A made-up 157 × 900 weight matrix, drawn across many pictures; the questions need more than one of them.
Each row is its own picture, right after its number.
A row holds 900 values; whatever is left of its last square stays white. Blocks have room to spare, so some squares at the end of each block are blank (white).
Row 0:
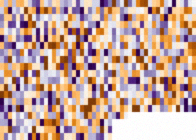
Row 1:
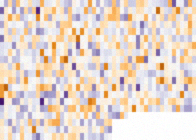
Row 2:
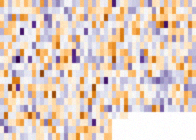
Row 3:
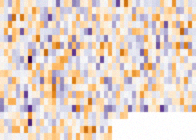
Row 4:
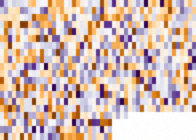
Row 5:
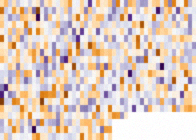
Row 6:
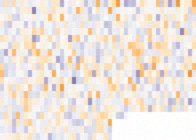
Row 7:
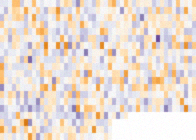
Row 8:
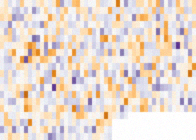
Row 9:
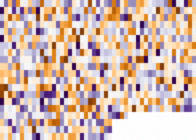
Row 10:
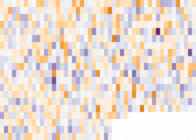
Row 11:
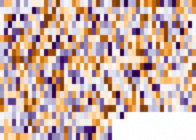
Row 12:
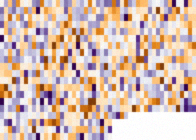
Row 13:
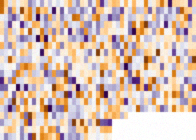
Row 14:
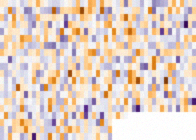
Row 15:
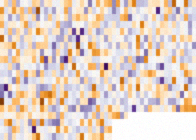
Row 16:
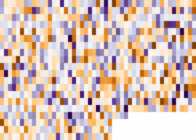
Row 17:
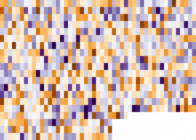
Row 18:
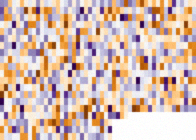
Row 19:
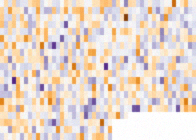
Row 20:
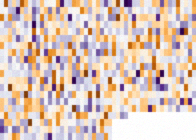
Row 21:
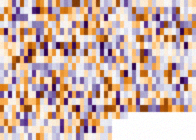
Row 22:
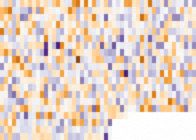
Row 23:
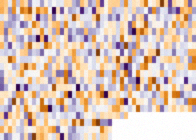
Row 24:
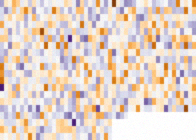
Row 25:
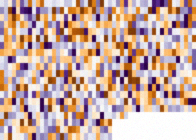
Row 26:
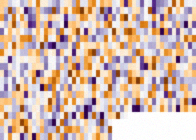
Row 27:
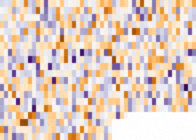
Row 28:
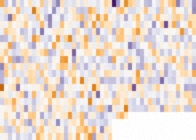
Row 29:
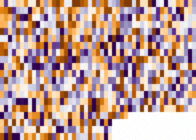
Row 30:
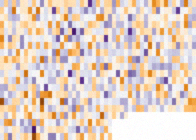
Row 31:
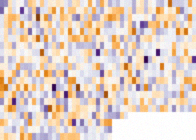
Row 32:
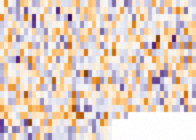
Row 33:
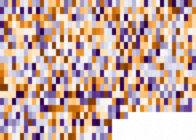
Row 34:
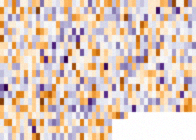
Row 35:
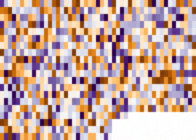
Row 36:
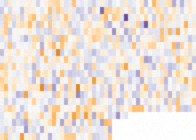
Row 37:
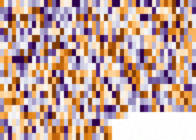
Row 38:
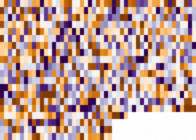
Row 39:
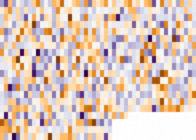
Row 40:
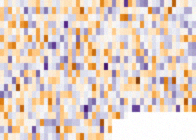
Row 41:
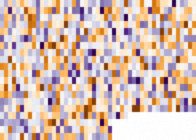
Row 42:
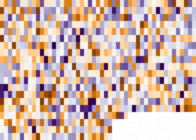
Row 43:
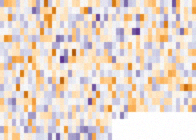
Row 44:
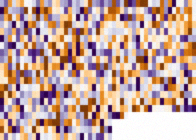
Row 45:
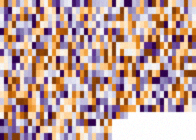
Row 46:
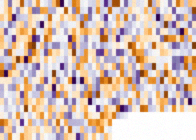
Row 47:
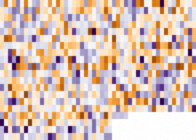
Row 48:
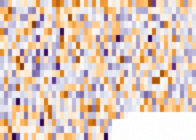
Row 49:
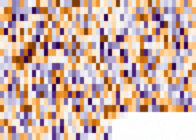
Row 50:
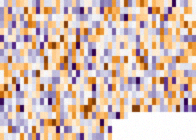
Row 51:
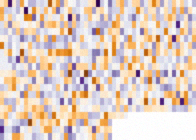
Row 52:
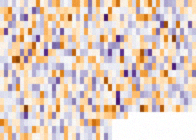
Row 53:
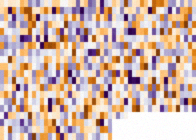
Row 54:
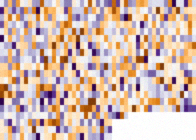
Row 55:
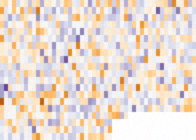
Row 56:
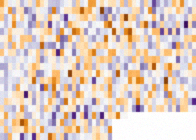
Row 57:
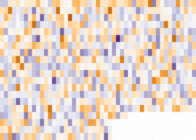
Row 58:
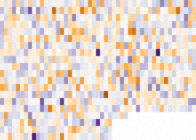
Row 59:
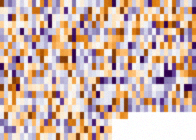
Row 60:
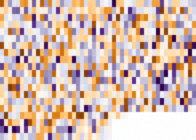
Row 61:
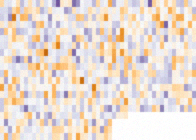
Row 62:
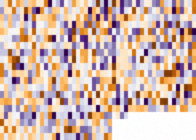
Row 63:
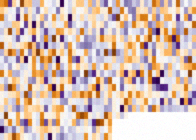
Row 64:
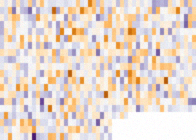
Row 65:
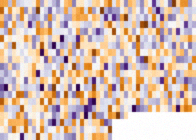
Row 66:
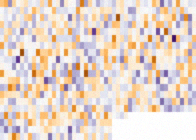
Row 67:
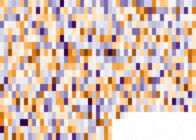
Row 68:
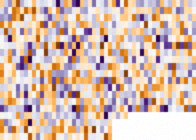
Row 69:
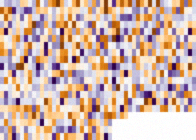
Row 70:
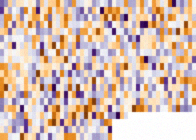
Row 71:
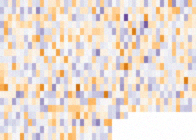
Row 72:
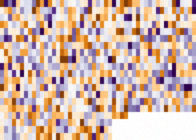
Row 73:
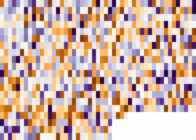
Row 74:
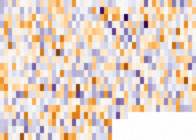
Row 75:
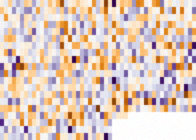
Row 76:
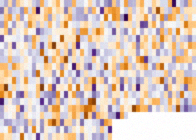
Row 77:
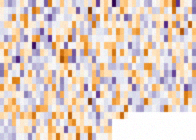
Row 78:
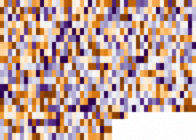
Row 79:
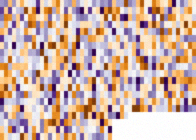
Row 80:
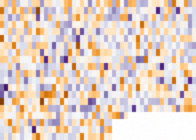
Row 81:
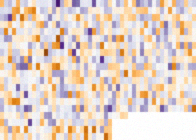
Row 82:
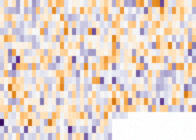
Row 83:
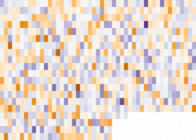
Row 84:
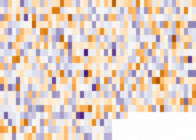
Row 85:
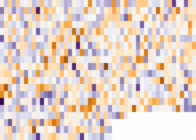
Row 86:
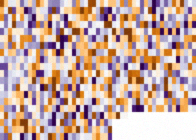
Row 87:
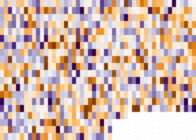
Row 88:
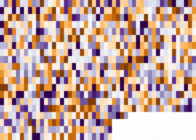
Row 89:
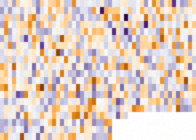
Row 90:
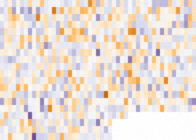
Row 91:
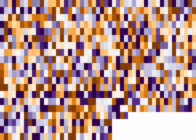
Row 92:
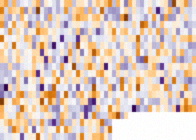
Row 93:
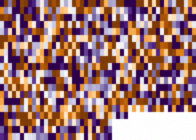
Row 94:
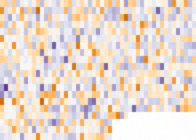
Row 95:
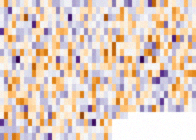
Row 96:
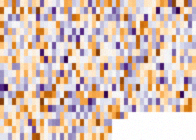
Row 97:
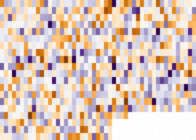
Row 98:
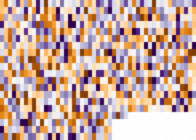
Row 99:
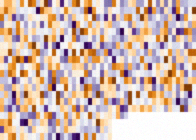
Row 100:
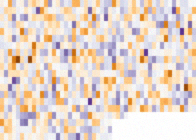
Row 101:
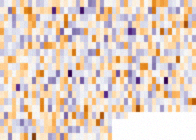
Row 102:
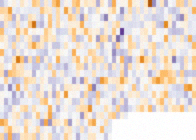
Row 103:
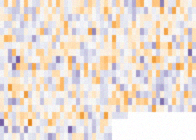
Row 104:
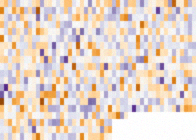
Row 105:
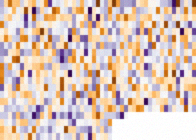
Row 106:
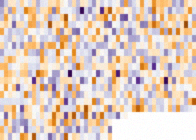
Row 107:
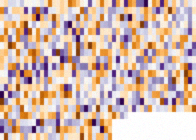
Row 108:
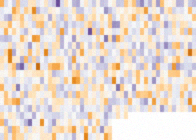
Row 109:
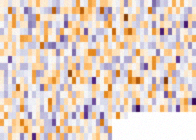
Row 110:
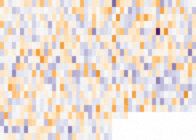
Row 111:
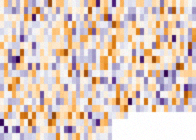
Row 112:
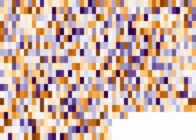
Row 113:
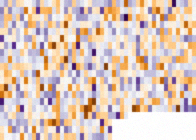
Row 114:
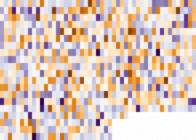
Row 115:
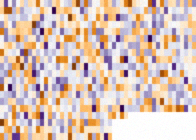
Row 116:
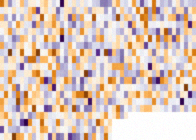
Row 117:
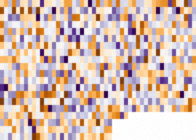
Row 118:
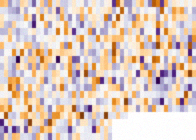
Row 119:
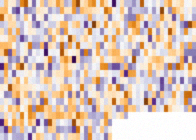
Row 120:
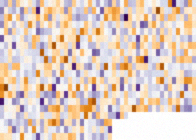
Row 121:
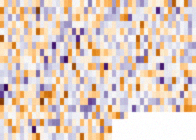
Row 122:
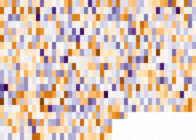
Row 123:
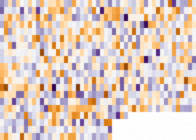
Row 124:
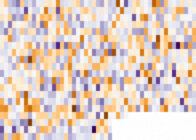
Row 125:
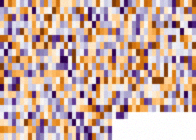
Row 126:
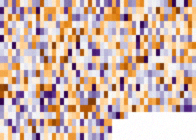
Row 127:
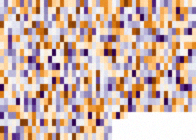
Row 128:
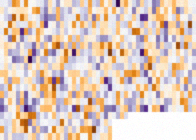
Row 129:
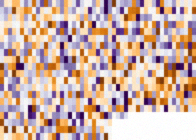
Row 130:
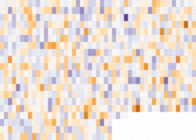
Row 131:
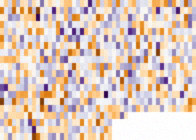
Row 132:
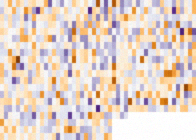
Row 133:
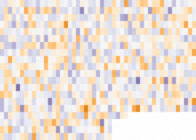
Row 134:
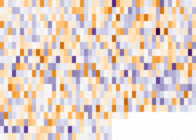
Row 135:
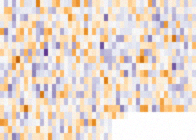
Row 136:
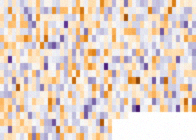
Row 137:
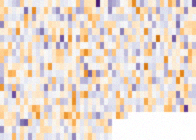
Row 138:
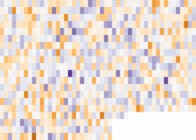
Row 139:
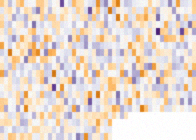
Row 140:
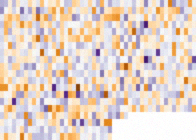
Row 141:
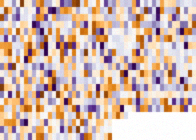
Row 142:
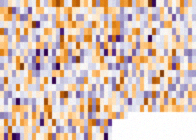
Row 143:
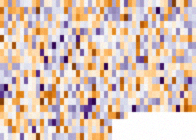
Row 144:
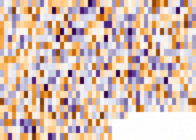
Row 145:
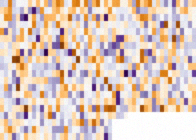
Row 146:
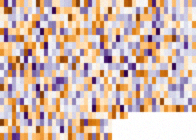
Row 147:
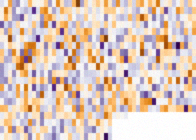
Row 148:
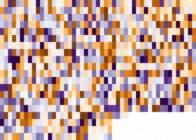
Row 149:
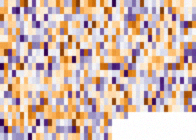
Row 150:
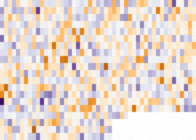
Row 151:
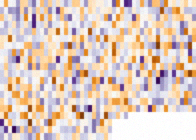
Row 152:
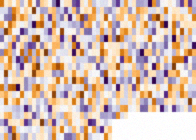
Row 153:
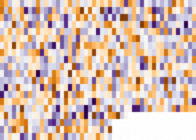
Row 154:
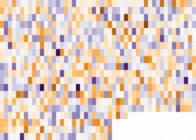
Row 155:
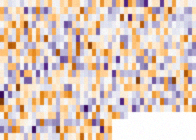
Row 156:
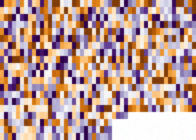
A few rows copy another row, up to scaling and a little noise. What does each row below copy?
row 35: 102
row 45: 95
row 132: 62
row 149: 119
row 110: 134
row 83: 4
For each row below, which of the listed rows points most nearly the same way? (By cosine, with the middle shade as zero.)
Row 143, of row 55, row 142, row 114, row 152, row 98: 55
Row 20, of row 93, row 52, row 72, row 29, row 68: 93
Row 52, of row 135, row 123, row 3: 135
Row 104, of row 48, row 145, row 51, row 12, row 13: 13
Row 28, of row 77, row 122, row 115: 77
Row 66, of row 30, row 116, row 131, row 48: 116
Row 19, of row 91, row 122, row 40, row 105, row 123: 40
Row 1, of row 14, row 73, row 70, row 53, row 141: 70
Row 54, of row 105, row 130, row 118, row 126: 126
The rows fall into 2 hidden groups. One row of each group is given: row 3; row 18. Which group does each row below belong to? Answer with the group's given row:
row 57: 3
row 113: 18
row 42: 18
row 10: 3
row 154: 18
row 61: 3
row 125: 3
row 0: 18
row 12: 18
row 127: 3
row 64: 18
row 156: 3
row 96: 18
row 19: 18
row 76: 18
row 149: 3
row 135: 3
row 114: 18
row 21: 3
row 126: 18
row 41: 18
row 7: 3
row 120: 18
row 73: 3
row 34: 18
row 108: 3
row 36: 18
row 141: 3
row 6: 3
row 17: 18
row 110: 3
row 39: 3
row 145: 3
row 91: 18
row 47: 3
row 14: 18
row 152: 3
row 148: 3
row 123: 18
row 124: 3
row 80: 18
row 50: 18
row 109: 18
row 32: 3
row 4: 18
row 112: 18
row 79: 18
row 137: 3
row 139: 3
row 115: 3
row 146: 3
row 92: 18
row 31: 18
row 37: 3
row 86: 18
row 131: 18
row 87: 18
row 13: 18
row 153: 18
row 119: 3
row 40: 18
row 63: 3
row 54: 18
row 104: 18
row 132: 3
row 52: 3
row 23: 18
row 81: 3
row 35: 3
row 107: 18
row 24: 3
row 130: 18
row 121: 18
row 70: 18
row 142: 3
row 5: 18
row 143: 18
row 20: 3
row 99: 3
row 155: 18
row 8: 3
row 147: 3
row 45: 3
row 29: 3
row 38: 18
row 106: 18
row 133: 18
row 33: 18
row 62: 3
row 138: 18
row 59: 3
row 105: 3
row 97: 3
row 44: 18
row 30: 18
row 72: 3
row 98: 3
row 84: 3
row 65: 18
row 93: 3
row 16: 3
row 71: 18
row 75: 3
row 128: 3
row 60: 3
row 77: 3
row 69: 3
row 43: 3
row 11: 3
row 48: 3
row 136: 18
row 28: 3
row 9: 18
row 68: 3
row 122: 18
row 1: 18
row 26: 18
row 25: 18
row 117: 18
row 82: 3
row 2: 3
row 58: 18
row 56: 18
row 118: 3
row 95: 3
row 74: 18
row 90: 18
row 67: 3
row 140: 18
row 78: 18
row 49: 3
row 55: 18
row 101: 18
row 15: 18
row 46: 3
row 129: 3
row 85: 18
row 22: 3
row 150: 18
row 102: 3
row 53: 18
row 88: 18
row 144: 18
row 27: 3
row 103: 3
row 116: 3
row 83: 18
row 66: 3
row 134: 3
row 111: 3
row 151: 3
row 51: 3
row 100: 3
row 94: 18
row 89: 18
